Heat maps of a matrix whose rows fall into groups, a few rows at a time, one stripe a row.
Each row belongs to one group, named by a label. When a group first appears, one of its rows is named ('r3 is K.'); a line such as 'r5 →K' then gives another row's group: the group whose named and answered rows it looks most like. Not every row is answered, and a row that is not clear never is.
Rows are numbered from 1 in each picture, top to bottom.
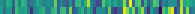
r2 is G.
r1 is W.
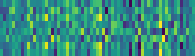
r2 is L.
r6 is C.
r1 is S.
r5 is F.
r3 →S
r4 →L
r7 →S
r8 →S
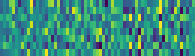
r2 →L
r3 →W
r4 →L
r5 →S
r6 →F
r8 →S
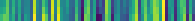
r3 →C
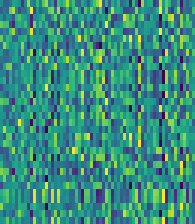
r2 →L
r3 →G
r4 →G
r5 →L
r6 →W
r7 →W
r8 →F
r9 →S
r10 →W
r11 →F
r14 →F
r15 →G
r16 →S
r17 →F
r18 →G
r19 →W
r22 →L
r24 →W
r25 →G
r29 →C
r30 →W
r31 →G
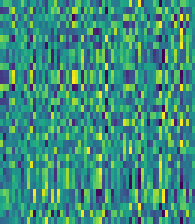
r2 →L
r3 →G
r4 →L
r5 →W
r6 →G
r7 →W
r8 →F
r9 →F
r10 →G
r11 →L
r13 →G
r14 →S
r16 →F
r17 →C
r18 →G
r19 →L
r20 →S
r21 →W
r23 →S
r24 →L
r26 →S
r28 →C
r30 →W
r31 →F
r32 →S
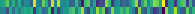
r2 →F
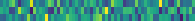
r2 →G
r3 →S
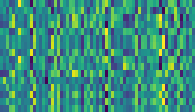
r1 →G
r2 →F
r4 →L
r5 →G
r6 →C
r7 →C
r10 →G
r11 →L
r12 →W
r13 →C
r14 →L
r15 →C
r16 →L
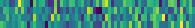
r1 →G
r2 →W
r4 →W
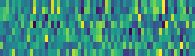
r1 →C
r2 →C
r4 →F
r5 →S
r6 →S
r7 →W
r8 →L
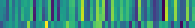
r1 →F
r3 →F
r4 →S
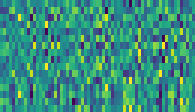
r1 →S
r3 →G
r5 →W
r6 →F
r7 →C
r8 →W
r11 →L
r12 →W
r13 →G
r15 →G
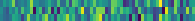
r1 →L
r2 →F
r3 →S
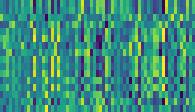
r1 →F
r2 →F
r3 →W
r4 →L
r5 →C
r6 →C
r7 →W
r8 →W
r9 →C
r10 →C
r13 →C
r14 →S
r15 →F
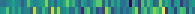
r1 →S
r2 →C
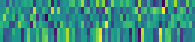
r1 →F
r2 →C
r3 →W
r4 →G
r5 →S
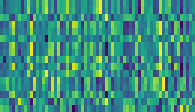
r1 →S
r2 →S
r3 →G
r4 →L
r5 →L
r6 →W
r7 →L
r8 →L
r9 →S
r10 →L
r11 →S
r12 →C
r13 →C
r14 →L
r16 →G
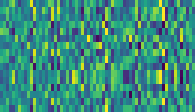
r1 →L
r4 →F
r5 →G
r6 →W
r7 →S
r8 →C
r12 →L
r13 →F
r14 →S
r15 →C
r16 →G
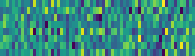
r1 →C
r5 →F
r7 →G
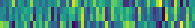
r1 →L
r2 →F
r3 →F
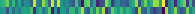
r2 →F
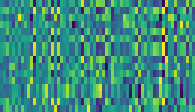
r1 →F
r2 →C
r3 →G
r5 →C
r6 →F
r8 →C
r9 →F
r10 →L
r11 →F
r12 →L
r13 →S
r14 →S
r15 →C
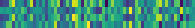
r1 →L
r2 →W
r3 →L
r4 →W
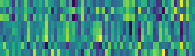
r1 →G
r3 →G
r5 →S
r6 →S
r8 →C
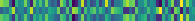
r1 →G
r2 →L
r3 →G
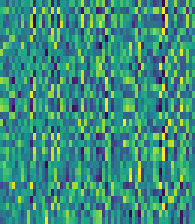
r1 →F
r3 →F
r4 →F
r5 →C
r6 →L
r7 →W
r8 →W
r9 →F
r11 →F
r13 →C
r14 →L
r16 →G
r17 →L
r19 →F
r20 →C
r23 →C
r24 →W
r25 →W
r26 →W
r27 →L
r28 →F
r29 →G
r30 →C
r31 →S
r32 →S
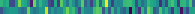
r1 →G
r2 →S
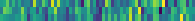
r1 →C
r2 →W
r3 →W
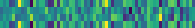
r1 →G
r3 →L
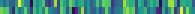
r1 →G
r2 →G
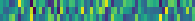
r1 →G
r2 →F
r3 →L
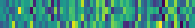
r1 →F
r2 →G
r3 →F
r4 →L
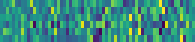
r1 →L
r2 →C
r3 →W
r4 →F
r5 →W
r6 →W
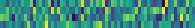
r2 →C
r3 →G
